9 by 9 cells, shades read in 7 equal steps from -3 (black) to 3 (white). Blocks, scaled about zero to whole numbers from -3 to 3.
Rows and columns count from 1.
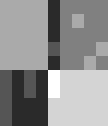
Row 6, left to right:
-1 -2 -1 -2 3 2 2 2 2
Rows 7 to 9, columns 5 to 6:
3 2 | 2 2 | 2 2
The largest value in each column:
1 1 1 1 3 2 2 2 2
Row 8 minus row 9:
0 0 0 0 0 0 0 0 0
